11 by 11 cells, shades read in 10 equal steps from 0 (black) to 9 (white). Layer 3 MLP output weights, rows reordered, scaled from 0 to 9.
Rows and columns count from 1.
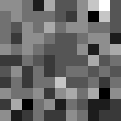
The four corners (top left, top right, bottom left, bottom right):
5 3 5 2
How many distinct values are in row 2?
6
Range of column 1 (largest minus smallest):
3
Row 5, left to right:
5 4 5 4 3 3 3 5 1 5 6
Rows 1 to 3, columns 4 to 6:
1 6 3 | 4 4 3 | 4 6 4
